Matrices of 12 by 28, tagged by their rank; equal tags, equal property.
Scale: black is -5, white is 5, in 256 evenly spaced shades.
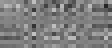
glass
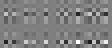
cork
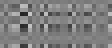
cork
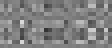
glass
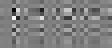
cork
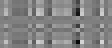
cork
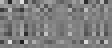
glass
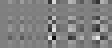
cork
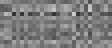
glass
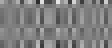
cork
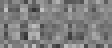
glass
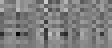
glass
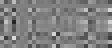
glass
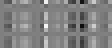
cork
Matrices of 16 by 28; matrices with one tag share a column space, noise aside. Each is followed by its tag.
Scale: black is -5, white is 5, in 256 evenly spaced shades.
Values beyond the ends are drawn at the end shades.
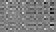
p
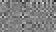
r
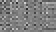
p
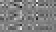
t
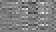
p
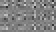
t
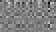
r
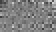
r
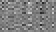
p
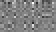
r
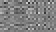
p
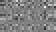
t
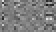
t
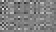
p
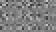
t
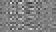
p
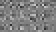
t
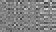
p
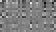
r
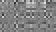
r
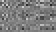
t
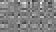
r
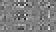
t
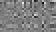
r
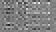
p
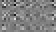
t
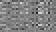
p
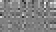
r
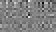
r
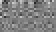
r
